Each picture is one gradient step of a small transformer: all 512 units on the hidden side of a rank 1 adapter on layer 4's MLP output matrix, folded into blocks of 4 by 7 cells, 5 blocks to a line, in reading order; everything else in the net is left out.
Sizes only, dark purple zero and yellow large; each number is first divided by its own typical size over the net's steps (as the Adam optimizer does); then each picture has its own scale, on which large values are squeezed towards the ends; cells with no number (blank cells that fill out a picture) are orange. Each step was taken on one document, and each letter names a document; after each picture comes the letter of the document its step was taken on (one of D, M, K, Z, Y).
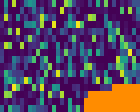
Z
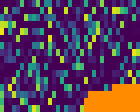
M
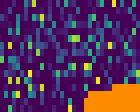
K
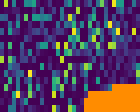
K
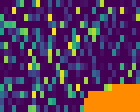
M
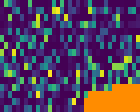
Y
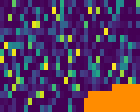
Y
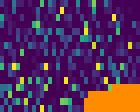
Y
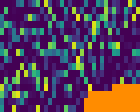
M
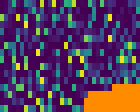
Z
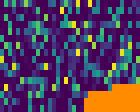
Y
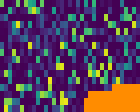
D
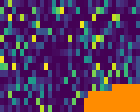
Y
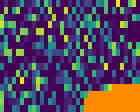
M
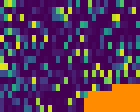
Y
